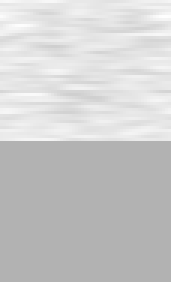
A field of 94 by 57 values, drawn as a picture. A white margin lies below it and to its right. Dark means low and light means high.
It is made of 2 by 1 panels. Panel 1,1: very high, streaked across, faint in contrast. Panel 2,1: high, flat.
